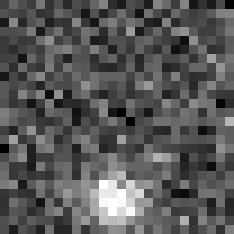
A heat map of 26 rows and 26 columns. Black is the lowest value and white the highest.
Ninth with the highest average: bottom middle. Histogram: skewed, a long tail of high values. Bumps: one, in the bottom middle. Stripes: none.
